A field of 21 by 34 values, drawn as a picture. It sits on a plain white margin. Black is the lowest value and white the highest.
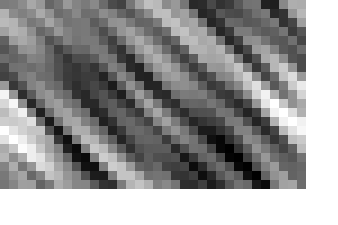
The top left is the calmest part. Streaks slant down to the right. The halves do not mirror each other. There is no overall slope.
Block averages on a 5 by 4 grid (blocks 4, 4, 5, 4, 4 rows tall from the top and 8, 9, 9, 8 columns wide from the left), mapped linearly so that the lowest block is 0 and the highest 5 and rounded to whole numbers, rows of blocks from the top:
4322
2232
3015
5203
5201
